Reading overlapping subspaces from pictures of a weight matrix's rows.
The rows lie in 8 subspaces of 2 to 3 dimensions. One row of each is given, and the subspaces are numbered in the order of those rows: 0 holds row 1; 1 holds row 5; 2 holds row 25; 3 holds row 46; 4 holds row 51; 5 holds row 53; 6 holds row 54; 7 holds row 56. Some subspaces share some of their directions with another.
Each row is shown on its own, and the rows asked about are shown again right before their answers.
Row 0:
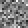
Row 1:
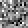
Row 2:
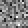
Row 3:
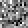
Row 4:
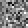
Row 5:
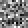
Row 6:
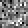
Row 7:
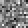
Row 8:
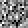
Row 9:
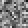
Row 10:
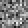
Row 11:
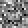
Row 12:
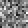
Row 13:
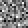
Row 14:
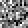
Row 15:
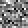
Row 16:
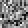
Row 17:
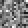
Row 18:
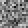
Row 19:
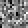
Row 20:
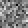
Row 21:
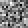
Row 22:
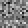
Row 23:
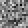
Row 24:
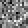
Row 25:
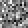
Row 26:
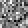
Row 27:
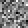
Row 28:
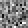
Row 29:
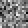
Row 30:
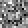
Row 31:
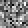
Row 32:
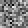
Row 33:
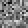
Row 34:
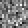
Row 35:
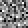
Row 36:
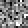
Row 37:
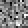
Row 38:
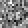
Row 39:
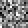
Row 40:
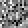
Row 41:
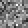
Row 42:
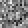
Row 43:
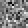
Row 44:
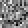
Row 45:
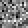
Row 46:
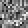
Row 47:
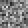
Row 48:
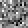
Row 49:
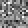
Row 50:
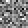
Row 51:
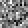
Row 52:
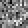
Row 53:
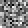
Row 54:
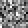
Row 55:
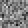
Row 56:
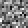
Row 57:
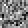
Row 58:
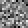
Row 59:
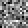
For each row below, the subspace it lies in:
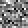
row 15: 4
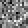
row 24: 1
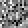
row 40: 7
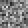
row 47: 3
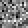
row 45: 2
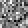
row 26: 1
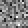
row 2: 2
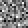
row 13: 2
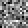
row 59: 5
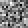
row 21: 3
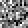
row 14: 4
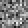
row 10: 1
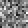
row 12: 6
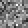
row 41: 6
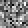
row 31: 5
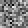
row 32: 5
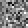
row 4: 0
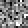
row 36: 2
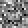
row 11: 4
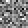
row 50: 4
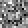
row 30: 4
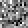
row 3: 0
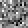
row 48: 0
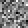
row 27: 1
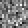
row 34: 5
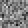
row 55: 3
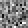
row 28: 5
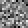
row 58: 1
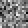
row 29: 6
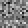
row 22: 5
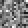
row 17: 7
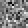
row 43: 0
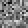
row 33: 5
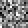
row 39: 6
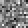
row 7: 7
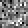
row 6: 0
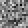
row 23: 7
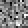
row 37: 2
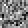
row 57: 3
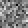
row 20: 6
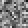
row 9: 7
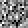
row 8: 7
